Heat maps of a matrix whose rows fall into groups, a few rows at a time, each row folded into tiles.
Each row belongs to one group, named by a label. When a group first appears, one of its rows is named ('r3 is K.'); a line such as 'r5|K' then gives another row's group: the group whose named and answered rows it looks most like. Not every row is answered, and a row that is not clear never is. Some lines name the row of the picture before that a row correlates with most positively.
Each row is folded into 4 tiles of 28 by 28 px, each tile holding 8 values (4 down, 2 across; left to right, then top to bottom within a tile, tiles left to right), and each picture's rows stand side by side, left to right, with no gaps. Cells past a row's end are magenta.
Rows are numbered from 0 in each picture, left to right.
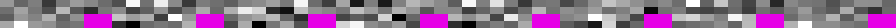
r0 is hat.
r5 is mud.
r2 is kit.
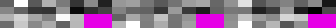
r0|hat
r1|hat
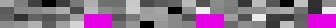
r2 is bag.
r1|kit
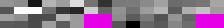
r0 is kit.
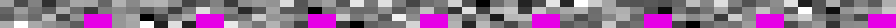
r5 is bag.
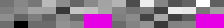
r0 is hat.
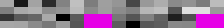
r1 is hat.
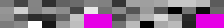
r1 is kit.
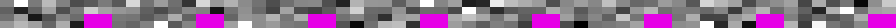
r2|hat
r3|bag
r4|kit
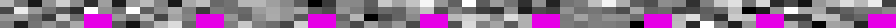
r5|mud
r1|bag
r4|hat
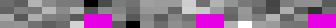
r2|hat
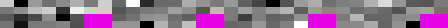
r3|mud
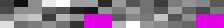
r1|hat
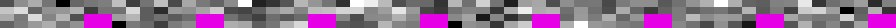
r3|bag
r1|kit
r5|hat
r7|kit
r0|bag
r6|mud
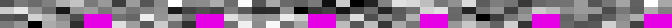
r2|hat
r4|mud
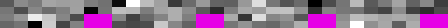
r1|bag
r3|hat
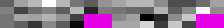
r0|mud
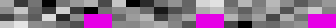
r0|hat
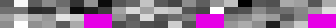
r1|bag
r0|hat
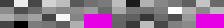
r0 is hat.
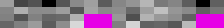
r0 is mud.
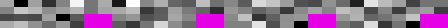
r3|mud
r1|bag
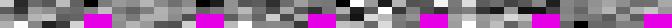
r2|hat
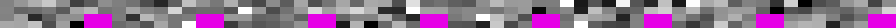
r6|bag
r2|kit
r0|mud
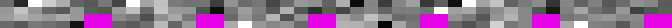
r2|hat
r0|mud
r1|bag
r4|bag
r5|hat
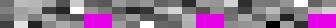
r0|kit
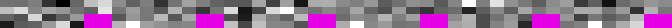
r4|mud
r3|hat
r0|bag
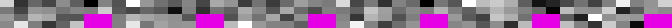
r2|hat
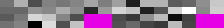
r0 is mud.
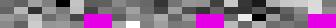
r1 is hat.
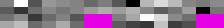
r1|mud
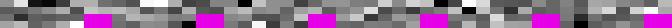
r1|mud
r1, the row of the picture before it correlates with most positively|1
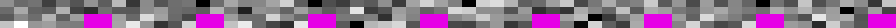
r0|hat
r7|kit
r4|mud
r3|bag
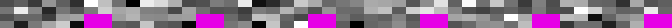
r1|mud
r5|kit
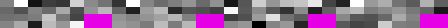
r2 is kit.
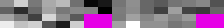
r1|hat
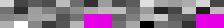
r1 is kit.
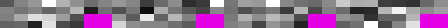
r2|mud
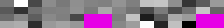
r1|mud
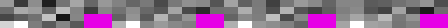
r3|hat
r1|hat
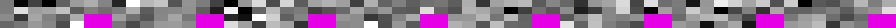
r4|kit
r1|bag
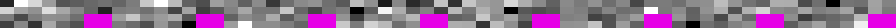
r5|mud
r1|mud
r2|hat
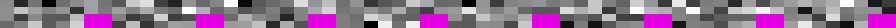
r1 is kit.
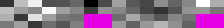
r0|bag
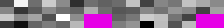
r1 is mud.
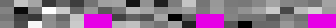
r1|hat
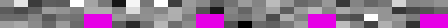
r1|bag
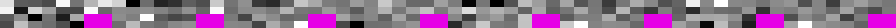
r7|hat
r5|hat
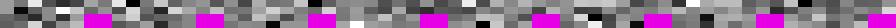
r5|mud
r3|hat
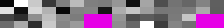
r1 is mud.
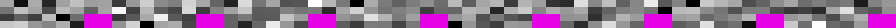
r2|bag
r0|hat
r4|kit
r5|bag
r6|mud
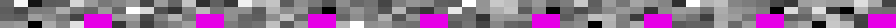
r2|bag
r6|bag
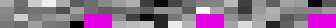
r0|mud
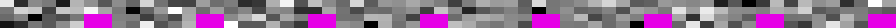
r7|bag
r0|kit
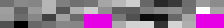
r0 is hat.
